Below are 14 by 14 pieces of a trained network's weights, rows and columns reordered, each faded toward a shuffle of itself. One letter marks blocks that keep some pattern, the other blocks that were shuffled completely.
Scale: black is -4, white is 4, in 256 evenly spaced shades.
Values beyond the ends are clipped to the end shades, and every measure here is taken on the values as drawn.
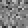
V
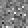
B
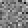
V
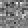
V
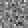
B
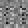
V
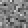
B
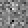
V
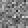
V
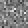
B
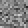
B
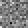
V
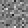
B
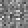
V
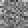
V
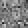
V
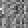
V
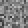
V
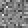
B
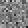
V
